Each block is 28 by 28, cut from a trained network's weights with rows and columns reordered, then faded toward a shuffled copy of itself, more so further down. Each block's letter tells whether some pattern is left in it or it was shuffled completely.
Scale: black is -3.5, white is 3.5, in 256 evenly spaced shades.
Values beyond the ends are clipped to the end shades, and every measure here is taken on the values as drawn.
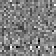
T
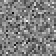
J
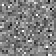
J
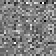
T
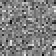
T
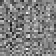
T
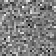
J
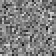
J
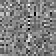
T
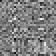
T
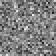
J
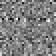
T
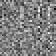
T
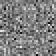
T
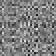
T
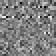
T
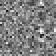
T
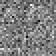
J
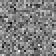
J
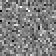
J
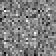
T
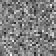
J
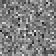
J
